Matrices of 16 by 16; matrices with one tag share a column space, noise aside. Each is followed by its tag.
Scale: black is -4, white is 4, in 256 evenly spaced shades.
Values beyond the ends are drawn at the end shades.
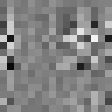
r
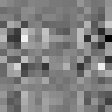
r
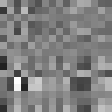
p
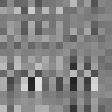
p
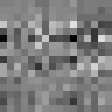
r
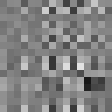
p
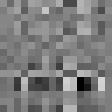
p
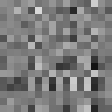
p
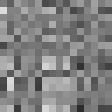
p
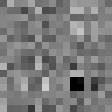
p
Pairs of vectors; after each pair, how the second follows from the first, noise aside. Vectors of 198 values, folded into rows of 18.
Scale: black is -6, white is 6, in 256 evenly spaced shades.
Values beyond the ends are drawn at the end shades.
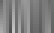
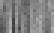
negated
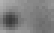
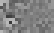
sign-scrambled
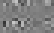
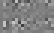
sign-scrambled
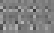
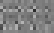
copied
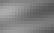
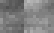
wrapped around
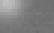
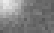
scaled up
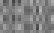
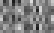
scaled up
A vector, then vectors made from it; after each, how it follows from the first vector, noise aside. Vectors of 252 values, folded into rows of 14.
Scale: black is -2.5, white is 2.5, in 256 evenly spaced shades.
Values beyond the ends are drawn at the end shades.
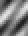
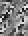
sign-scrambled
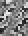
sign-scrambled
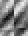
wrapped around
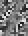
sign-scrambled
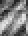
wrapped around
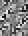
sign-scrambled
